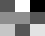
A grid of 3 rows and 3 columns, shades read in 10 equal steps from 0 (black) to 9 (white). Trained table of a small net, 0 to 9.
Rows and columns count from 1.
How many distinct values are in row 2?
2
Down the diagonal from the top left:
3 5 8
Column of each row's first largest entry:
2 1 3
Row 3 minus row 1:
4 -6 8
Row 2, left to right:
5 5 3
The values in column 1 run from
3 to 7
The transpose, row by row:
3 5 7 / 9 5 3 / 0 3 8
